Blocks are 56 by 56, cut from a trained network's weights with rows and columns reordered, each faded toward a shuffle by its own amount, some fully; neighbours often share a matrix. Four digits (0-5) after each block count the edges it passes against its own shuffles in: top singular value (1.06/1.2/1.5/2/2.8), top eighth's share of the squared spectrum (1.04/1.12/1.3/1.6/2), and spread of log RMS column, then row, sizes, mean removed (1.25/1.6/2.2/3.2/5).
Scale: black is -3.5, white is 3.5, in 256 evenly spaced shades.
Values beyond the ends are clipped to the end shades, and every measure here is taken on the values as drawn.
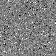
1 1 0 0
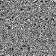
3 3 1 2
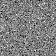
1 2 0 0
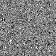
2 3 1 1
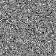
2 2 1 1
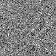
2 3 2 1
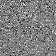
2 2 0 2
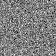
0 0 0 0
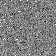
0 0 0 0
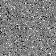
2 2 0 1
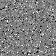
1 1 0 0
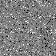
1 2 0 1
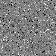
2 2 0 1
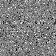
2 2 0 1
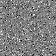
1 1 0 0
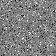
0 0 0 0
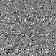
3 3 0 3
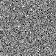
2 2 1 0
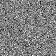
0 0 0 0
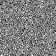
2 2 0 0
